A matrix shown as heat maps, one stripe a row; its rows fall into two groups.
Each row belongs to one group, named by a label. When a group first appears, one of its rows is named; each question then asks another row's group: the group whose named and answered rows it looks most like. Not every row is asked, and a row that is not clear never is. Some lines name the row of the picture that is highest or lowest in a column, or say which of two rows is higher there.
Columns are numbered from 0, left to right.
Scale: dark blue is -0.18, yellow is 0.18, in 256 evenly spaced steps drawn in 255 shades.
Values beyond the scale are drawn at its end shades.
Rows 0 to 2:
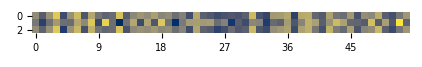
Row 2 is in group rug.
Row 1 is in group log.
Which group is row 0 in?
rug
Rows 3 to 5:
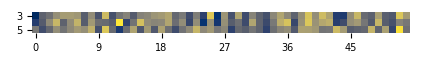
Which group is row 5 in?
log
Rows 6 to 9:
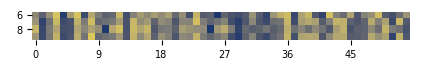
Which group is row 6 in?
rug
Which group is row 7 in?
log
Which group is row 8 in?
log
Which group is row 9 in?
log
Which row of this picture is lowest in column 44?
6
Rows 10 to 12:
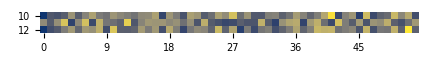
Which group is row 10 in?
log
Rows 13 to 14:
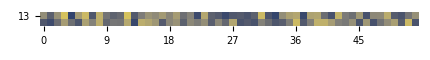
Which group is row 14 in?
log
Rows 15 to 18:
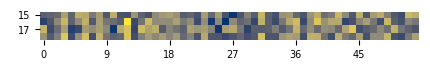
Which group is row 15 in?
rug
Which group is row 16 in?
rug
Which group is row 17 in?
log
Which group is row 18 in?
rug
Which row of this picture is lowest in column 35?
17
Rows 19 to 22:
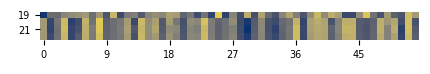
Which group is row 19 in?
rug
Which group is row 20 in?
log
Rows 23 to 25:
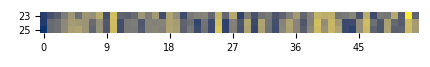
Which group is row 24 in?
rug
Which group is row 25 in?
rug
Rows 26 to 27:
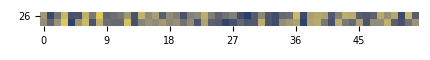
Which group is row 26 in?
log
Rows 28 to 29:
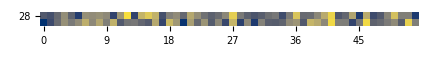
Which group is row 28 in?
log
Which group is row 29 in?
rug
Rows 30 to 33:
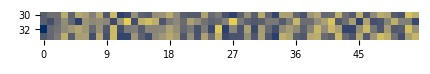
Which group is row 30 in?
rug
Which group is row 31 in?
log
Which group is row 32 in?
rug
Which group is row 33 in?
rug
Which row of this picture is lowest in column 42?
31
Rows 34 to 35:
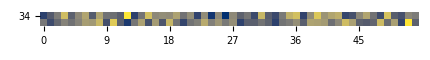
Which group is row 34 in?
rug
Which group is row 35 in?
log
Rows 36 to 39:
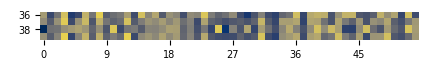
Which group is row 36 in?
log
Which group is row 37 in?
rug
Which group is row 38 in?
rug
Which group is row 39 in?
rug
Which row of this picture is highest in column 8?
36
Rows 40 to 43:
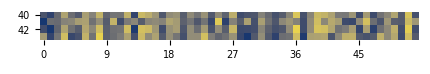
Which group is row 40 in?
log
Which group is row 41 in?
rug
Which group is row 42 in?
log
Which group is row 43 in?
log
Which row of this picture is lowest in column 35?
43
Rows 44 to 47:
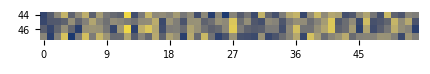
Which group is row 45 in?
log
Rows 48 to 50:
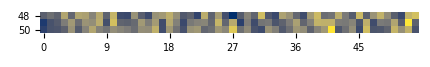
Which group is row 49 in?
log
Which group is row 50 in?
log
